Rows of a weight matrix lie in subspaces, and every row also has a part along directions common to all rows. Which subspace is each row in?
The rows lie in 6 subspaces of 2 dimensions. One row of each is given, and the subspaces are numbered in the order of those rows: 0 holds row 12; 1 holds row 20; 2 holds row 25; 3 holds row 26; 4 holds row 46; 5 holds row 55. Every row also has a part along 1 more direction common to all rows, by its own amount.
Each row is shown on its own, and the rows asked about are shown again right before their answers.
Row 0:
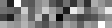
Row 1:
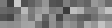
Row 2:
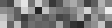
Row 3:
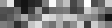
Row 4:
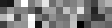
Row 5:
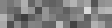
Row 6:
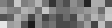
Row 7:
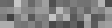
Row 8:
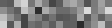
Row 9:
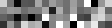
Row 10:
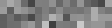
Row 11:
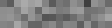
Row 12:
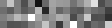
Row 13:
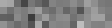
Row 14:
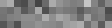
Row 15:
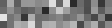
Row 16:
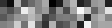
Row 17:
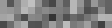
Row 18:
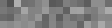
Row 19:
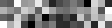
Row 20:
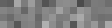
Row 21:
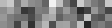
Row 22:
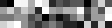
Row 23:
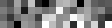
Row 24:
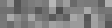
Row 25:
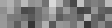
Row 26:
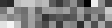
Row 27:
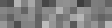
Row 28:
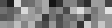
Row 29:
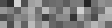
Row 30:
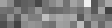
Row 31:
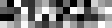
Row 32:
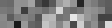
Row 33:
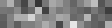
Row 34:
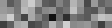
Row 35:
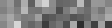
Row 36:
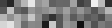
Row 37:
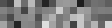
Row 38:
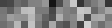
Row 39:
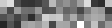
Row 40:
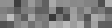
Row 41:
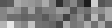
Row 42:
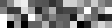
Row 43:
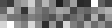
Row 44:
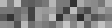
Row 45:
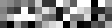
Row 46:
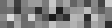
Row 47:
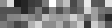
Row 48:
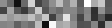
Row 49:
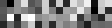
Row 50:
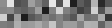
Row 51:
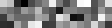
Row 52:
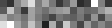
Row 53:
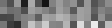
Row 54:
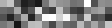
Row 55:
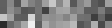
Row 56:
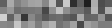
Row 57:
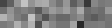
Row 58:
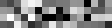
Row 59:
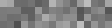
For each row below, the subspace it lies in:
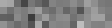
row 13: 5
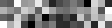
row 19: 5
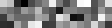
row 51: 1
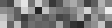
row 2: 0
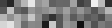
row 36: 3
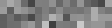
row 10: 3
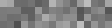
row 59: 2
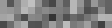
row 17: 4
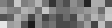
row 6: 5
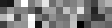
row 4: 5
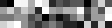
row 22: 0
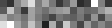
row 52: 3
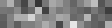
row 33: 0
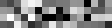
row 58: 4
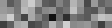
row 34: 4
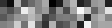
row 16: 2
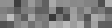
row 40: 4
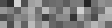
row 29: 1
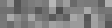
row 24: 4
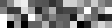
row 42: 0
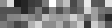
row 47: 4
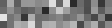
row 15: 5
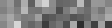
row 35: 1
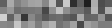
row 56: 5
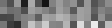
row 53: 1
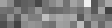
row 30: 5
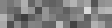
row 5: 0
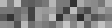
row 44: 2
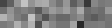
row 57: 5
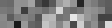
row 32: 1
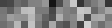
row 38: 2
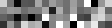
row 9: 0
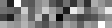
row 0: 2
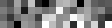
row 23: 1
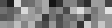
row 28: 2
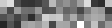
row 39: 3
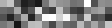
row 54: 4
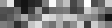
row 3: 4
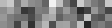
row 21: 2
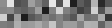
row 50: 5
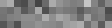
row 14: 0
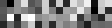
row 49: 5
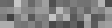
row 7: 4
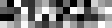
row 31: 2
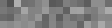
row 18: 2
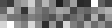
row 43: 3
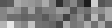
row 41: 3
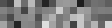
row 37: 1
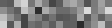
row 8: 0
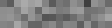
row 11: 4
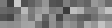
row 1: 2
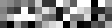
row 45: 3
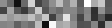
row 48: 3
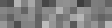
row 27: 1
